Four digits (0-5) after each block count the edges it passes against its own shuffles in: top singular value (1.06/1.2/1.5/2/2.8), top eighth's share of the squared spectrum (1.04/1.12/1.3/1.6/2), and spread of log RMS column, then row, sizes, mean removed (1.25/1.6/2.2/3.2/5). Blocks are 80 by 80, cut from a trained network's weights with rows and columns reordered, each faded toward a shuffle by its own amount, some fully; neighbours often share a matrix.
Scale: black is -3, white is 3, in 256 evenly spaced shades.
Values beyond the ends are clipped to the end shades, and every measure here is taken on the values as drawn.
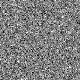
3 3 1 0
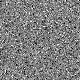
0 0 0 0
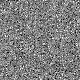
0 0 0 0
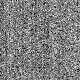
2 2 0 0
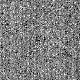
3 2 0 1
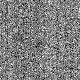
2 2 0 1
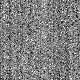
2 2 0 1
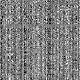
4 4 2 3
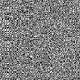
4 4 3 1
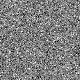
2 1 0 0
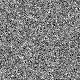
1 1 0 0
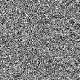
3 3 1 1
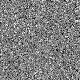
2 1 0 0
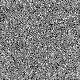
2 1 0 0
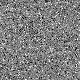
0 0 0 0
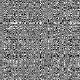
4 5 4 2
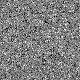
0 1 0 0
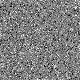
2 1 0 0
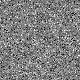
0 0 0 0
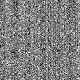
3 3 0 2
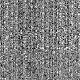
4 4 1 2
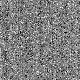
2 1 0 0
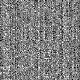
3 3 1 2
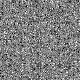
1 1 0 0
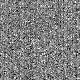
2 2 0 1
